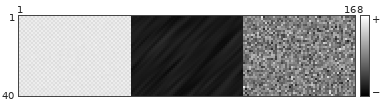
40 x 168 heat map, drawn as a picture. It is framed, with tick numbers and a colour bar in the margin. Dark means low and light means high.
It is made of 1 by 3 panels. Panel 1,1: very high, checkered, faint in contrast. Panel 1,2: very low, slanting up to the right, faint in contrast. Panel 1,3: middling, fine-grained, strong in contrast.
